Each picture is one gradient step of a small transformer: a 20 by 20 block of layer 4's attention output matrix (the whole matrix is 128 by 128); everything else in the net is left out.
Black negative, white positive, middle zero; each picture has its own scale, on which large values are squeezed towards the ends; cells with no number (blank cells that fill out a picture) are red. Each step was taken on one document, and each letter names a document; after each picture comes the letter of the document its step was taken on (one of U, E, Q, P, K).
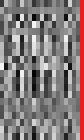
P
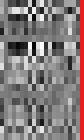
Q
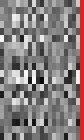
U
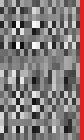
P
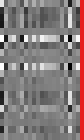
U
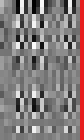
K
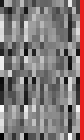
U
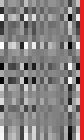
U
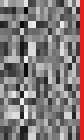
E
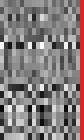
Q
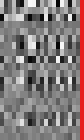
K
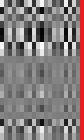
Q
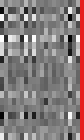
U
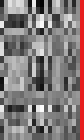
Q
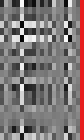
P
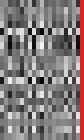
Q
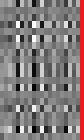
P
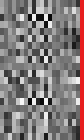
E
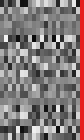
P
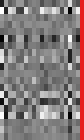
U
